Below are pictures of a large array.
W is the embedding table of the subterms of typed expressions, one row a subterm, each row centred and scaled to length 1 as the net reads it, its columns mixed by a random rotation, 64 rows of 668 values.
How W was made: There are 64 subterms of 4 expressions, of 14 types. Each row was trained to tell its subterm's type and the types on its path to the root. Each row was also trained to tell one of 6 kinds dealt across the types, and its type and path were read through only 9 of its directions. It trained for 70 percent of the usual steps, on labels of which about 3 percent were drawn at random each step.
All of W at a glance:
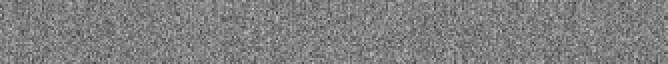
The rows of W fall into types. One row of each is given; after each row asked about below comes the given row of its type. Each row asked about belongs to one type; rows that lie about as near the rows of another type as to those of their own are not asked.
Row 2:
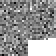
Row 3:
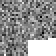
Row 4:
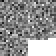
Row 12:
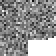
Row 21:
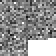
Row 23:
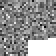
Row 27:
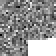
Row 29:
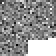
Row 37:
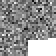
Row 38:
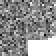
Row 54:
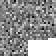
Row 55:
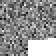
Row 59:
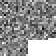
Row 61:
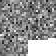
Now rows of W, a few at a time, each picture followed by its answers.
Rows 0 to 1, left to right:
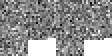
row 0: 2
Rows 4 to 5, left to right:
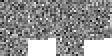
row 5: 12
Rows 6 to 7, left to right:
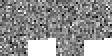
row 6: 61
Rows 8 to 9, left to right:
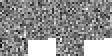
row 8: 2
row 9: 12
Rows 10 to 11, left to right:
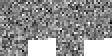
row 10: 37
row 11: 4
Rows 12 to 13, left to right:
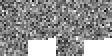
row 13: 61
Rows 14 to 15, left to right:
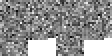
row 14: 37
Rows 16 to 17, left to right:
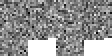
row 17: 29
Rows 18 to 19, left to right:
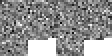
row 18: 29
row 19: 29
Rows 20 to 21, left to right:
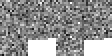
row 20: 3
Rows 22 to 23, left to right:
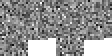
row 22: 3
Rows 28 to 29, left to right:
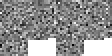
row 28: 2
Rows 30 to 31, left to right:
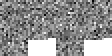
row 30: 37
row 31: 3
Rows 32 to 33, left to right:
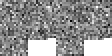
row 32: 3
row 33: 21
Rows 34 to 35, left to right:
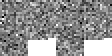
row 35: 21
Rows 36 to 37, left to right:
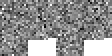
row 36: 55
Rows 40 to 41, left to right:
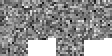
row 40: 29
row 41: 55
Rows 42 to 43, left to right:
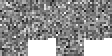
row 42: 21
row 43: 4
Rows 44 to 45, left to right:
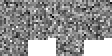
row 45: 29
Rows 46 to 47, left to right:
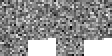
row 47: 21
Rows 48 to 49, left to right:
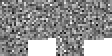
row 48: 55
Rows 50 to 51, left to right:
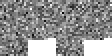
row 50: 55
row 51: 4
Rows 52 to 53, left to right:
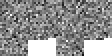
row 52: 54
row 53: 54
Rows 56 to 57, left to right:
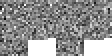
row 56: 55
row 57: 2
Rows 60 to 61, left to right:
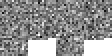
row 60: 2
